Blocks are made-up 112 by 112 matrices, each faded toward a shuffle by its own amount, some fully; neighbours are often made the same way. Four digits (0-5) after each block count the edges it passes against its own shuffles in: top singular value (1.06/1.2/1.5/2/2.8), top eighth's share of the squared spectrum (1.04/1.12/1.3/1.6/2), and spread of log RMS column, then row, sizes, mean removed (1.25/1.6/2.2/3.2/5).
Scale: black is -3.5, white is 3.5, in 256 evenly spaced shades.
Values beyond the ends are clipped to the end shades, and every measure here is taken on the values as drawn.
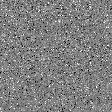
3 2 0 1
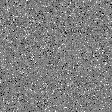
2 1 0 0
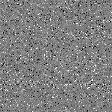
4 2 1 1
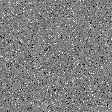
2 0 0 0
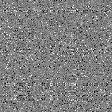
4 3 1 2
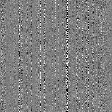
3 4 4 0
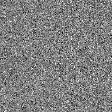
1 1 3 0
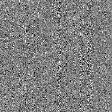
1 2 4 0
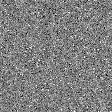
0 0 0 0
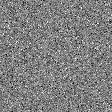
0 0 0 0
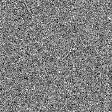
0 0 2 0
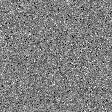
0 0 0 0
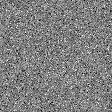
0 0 0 0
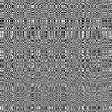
5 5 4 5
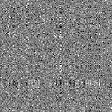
4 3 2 2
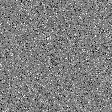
1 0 0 0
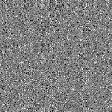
4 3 2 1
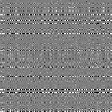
5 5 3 4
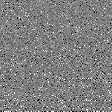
4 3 1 2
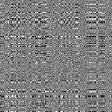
5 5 3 4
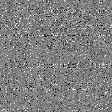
4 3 1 2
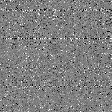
4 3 1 2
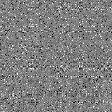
4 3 1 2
